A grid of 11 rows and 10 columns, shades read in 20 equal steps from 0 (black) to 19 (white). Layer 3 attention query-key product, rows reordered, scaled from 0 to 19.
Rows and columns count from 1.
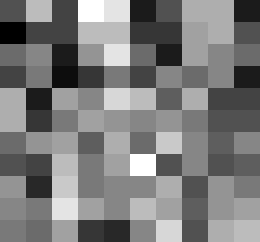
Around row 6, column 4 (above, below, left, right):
10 7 9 11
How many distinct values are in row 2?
7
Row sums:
97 77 88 63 97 91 101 94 97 114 95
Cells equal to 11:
7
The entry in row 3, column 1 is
8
